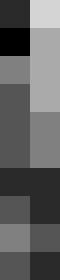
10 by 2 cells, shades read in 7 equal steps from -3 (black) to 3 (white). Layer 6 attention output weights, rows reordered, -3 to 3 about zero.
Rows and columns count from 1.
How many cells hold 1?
3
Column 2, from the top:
2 1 1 1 0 0 -2 -2 -1 -2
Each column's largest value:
0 2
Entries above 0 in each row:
1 1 1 1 0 0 0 0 0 0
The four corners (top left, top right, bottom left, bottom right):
-2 2 -1 -2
